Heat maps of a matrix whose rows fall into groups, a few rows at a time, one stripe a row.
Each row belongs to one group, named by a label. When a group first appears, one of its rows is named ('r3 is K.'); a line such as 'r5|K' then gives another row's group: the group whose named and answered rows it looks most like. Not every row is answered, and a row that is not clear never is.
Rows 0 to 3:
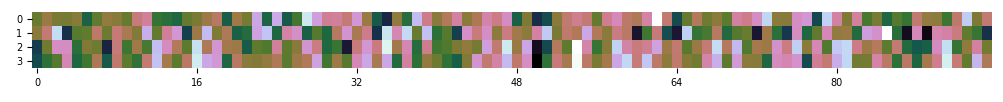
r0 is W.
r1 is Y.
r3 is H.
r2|H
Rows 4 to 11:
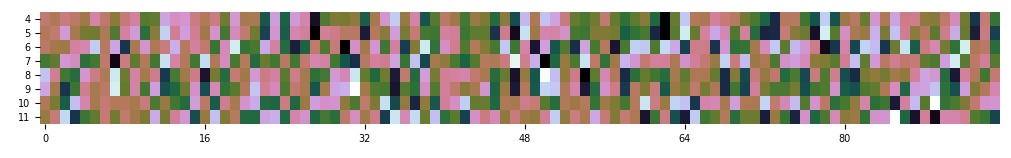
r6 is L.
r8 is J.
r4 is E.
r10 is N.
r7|H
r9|J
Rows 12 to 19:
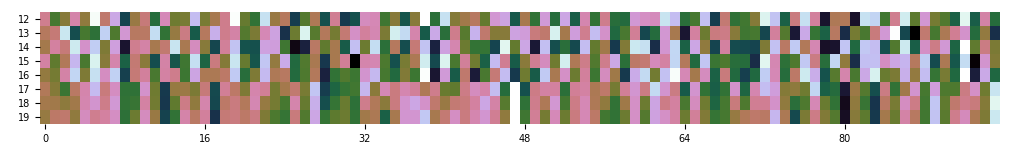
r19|W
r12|L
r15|L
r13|Y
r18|W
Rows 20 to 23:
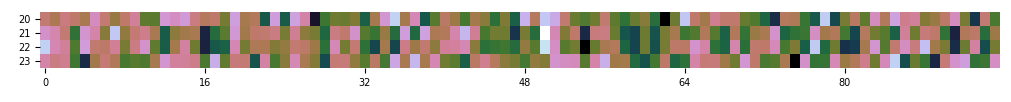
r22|J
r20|E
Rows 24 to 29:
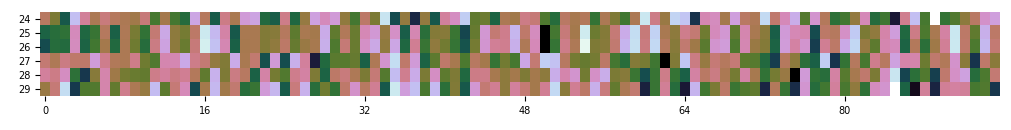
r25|H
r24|N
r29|Y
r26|H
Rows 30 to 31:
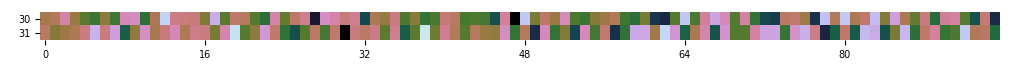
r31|L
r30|E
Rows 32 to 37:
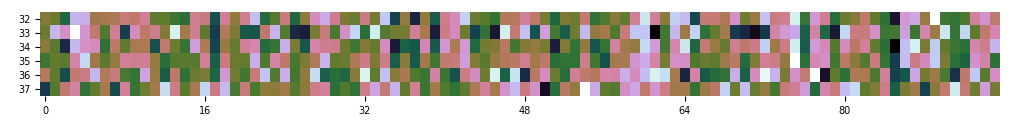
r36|W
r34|N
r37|H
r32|N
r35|N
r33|L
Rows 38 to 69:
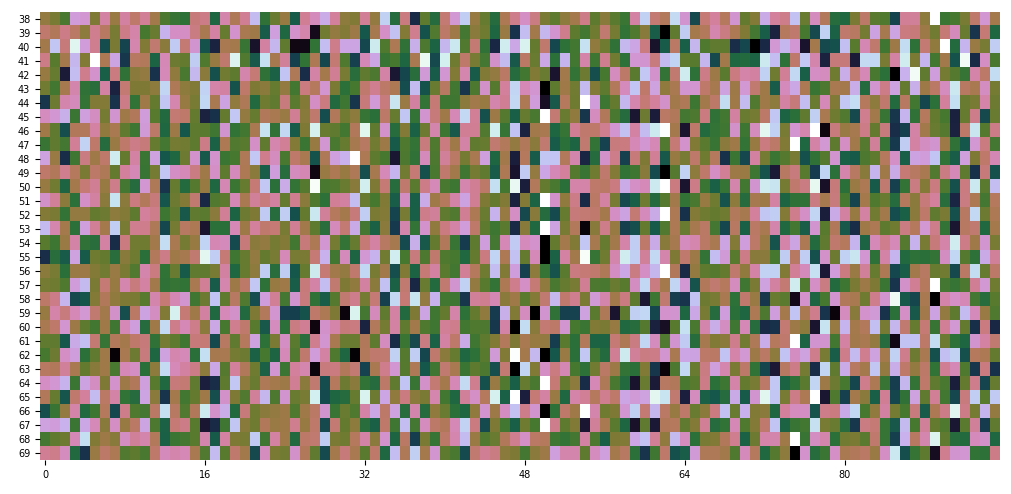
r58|Y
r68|N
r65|W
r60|E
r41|L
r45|J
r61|N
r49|E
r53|J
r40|L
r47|N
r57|N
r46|W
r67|J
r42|N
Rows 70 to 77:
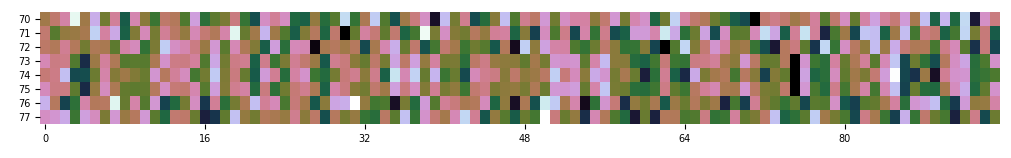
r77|J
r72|E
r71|L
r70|L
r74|Y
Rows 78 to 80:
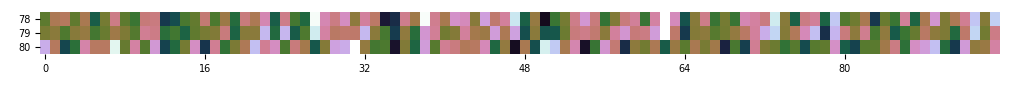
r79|W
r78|W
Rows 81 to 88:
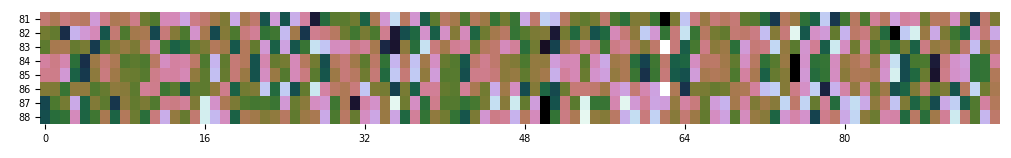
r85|Y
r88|H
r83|W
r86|W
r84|Y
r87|H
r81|E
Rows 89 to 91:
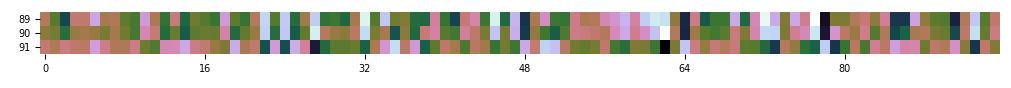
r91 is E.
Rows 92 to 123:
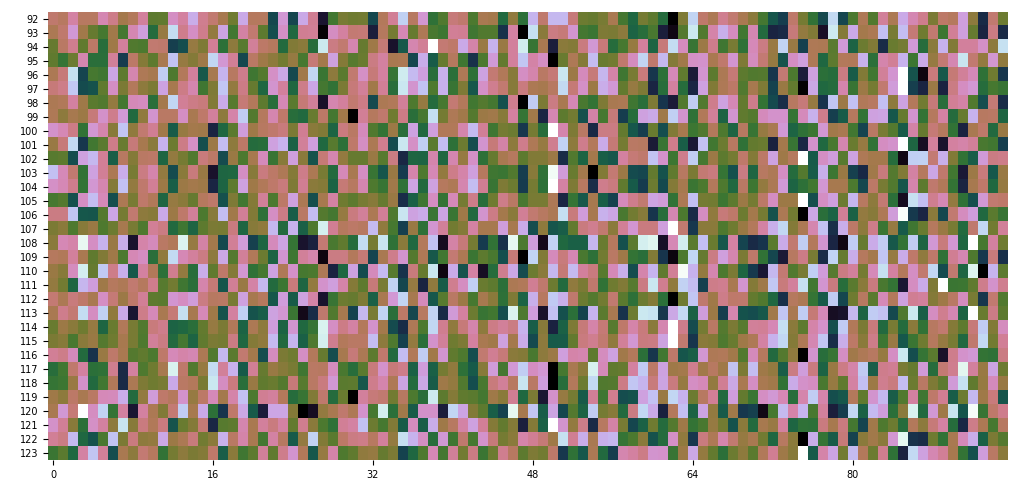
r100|J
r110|L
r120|L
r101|Y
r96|Y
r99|L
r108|L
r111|N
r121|J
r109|E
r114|W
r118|H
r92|E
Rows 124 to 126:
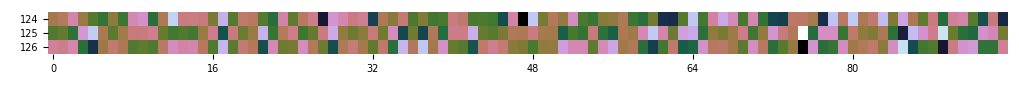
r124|E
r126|Y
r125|N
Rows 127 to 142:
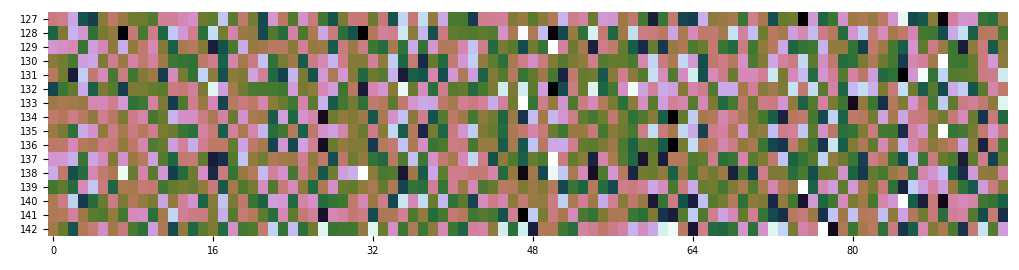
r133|W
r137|J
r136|E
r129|J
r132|H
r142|W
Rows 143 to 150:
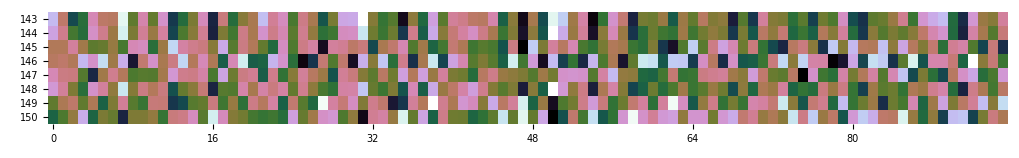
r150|H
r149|W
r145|E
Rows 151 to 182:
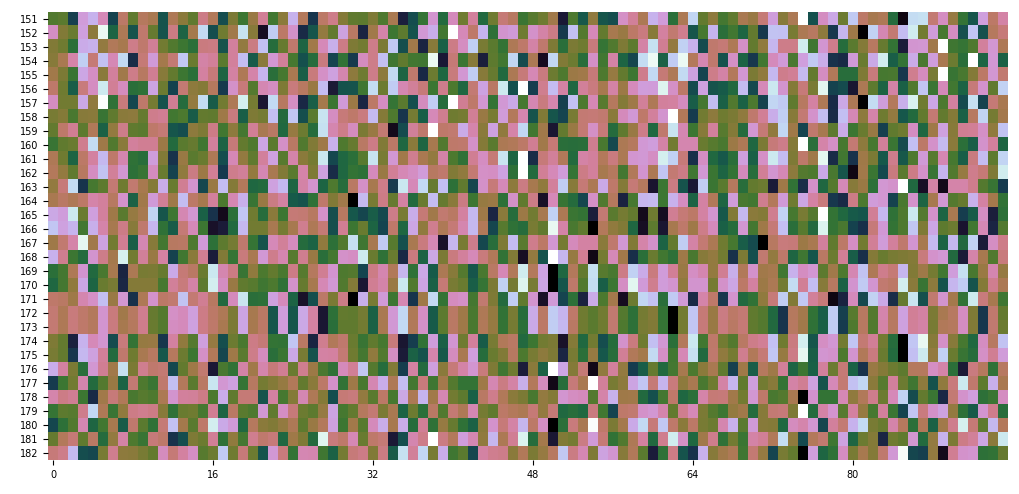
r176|J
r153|N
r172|E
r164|L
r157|L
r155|N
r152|L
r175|N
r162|W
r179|N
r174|N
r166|J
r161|W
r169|H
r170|H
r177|H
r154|L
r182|Y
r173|E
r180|H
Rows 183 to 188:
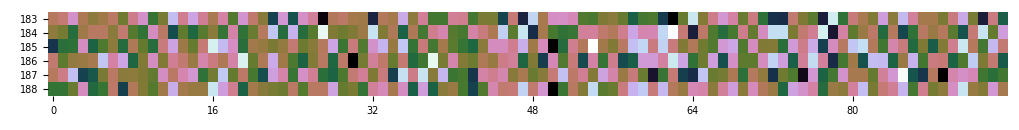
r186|L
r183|E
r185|H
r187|Y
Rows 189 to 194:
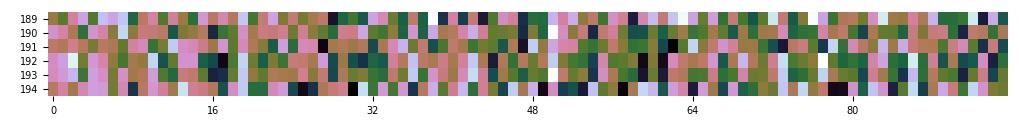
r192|J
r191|E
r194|L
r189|L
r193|J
